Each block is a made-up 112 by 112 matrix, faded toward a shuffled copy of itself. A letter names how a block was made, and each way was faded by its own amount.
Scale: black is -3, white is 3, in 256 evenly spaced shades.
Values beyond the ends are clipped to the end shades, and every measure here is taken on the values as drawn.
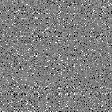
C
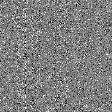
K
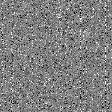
K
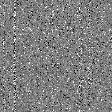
K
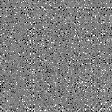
C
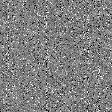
K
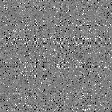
C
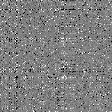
C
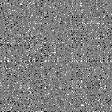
C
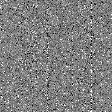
K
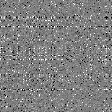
C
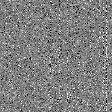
K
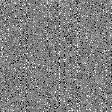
K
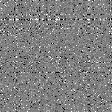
C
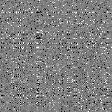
C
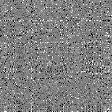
C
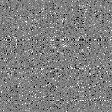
C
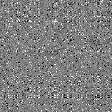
C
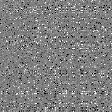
C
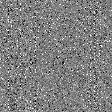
K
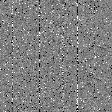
K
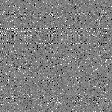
C
